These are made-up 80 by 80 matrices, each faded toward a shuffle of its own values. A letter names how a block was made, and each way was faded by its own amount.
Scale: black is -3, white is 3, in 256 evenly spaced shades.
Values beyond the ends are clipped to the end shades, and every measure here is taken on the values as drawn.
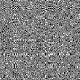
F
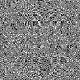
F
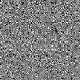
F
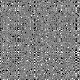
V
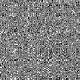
F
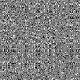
F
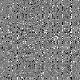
V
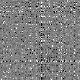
V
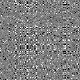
V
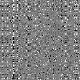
V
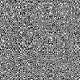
F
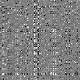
V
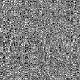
F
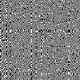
V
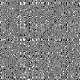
V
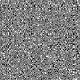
F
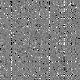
V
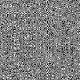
F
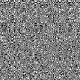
F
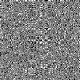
F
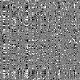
V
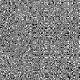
F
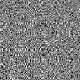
F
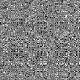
F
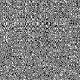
F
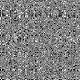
F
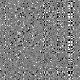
V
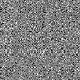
F
